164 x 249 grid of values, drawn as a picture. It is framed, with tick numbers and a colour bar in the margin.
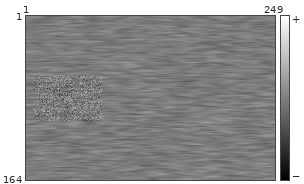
Roughest part: middle left. Odd patch: rougher, in the middle left. Slope: none. Average level on the scale: 50%. Grain: streaks across. Mirror symmetry: none.
